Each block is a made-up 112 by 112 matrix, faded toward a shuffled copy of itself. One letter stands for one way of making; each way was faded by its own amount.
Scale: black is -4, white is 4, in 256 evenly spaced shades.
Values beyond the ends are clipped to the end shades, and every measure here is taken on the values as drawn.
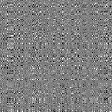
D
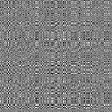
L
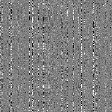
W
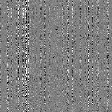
W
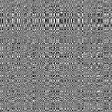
L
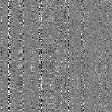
W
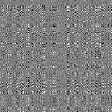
D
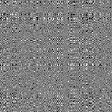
D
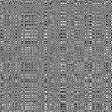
L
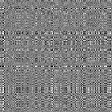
L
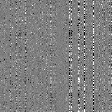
W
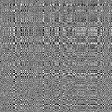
L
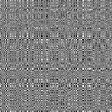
L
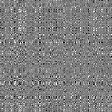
D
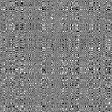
D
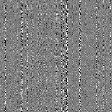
W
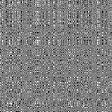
D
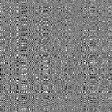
D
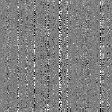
W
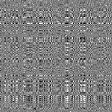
L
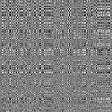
L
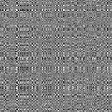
L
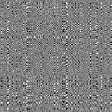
D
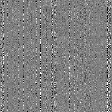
W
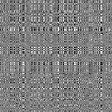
L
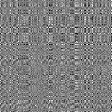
L
